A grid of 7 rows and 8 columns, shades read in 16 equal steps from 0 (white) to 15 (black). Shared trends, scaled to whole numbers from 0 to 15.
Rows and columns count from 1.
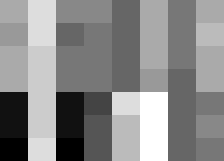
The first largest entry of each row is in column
5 3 5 5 1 1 1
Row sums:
48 51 51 53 61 61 63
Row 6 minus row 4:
9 0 6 2 -5 -6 0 2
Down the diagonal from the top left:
5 2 8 8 2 0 9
